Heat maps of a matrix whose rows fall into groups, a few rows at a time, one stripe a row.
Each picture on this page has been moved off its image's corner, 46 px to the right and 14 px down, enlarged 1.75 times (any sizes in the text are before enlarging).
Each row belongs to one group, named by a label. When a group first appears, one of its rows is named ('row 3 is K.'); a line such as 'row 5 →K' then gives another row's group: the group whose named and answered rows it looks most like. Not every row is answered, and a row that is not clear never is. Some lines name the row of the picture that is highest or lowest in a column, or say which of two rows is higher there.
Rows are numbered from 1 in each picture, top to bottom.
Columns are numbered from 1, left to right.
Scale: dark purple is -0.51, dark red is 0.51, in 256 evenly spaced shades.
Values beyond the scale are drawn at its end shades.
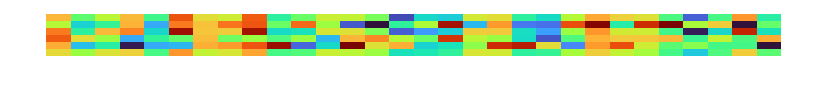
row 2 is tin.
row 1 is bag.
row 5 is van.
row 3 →bag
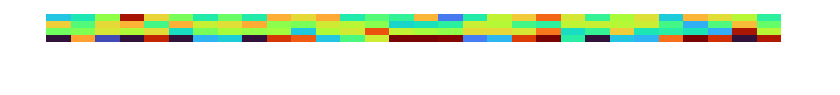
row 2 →bag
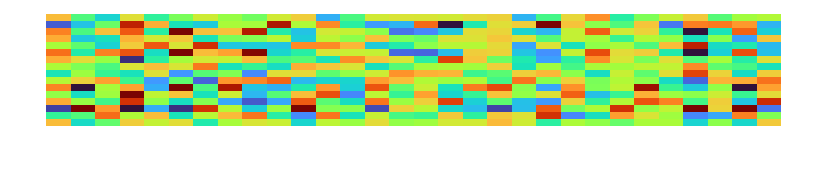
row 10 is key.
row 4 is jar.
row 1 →tin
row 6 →bag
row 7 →van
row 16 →jar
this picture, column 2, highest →14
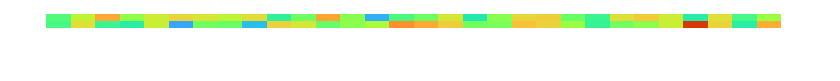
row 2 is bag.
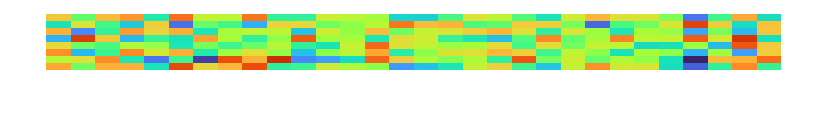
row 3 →jar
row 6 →jar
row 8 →bag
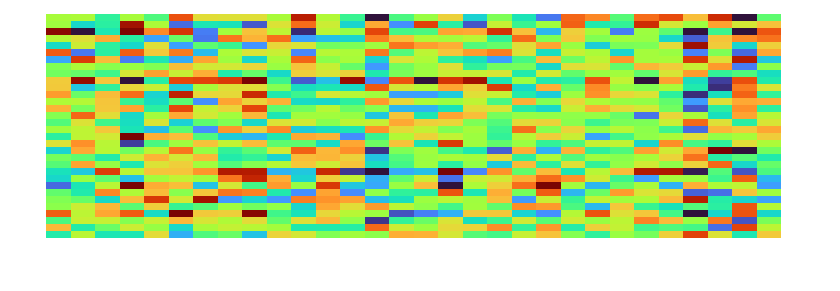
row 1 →tin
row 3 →jar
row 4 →key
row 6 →jar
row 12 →bag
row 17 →key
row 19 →van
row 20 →tin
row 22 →tin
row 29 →bag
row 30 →tin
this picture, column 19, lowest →20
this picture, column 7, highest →27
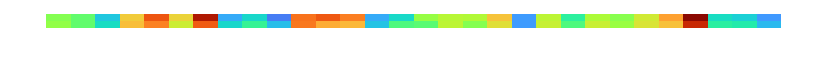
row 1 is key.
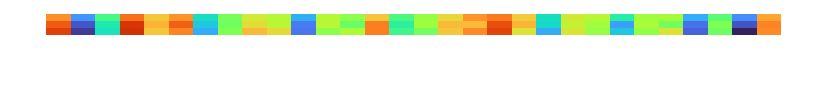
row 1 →jar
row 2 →jar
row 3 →jar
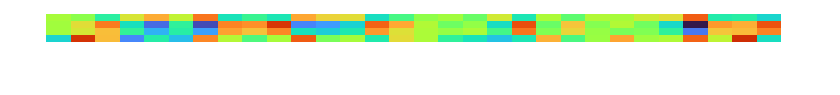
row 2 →key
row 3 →key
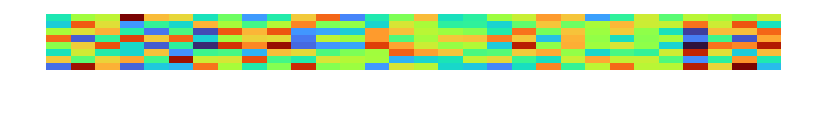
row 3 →key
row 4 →jar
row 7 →bag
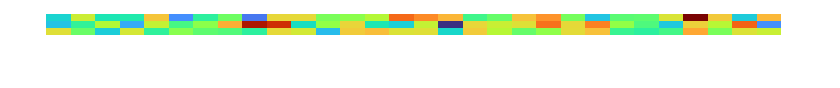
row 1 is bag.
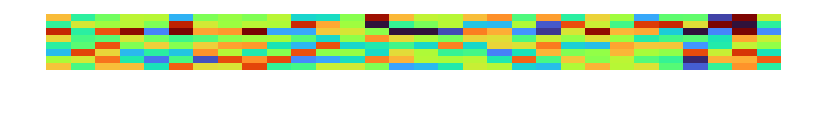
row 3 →bag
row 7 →key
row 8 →bag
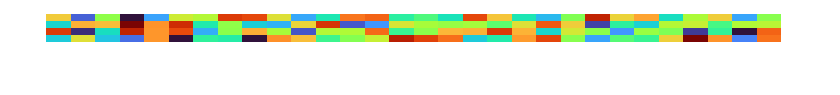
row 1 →van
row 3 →jar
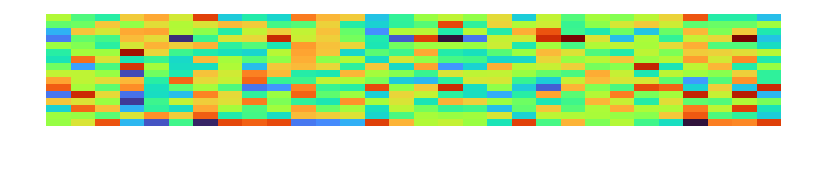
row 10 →bag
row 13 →van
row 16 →key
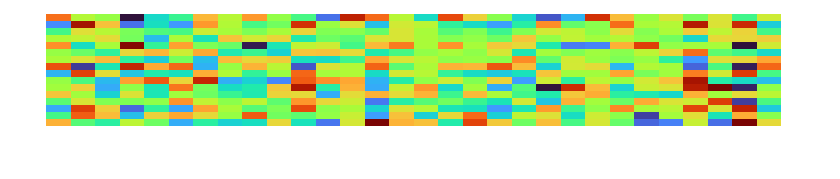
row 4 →key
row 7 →key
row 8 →jar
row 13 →tin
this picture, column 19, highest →8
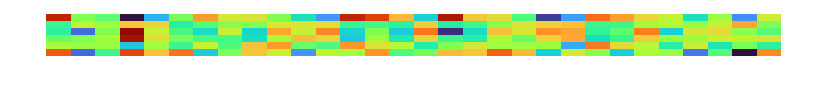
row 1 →van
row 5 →van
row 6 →jar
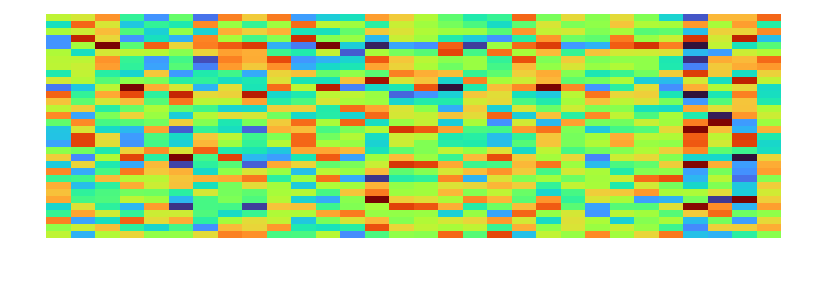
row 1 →key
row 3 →key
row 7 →key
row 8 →key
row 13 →bag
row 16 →tin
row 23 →jar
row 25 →jar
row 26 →van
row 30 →jar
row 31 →key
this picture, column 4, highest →11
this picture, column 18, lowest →5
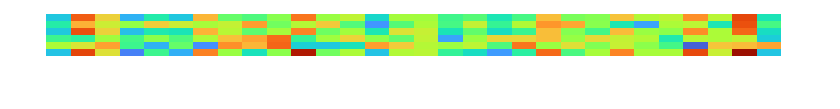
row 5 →key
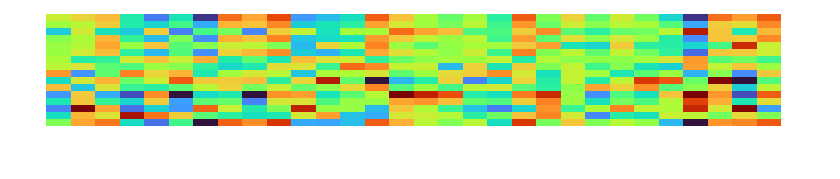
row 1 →key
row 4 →key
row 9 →jar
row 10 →tin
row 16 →key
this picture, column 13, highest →8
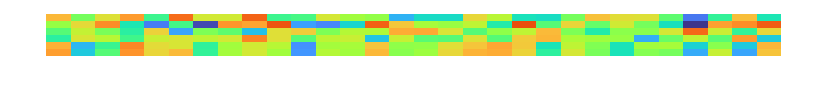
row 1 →bag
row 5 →jar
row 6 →jar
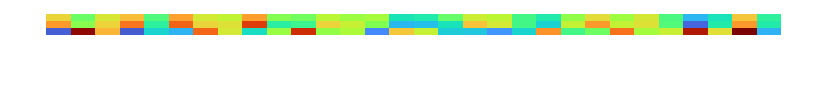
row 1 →bag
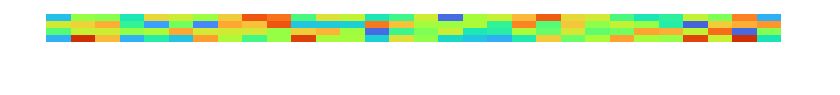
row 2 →key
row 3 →tin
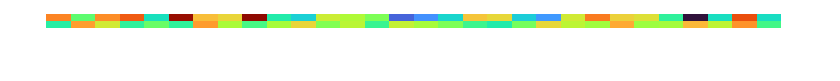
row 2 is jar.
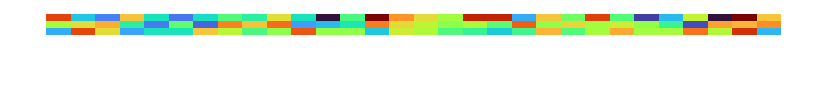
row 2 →key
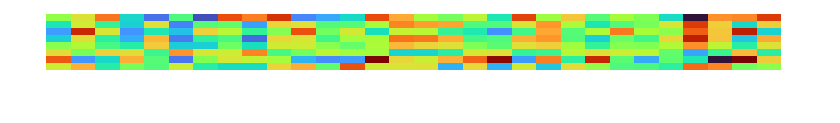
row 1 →key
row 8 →tin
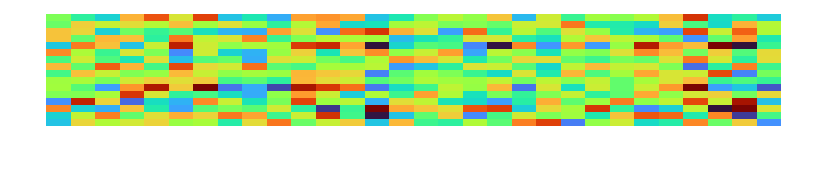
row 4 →bag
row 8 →bag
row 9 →tin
